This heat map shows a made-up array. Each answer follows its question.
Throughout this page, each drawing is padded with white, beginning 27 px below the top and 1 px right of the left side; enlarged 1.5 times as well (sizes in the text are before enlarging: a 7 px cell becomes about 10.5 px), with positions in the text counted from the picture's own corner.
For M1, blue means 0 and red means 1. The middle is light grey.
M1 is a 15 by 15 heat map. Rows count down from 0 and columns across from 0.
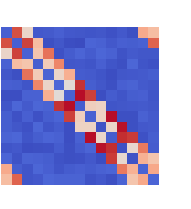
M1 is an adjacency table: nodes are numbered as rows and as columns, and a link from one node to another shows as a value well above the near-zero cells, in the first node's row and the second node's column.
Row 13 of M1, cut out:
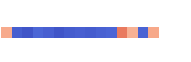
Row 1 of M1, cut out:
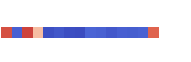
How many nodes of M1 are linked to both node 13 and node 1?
2
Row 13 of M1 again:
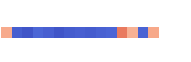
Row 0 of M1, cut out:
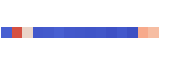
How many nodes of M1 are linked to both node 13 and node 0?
1
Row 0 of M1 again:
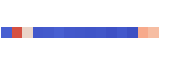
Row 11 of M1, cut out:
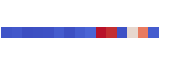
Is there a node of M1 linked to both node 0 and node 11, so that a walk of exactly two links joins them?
yes
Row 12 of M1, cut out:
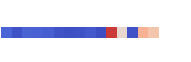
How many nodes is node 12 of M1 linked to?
4
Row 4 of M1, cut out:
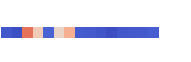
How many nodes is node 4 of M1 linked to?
4
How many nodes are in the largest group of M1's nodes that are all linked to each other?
3
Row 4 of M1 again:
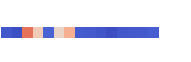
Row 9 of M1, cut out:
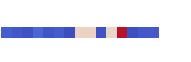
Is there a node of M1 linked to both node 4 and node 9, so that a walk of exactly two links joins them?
no
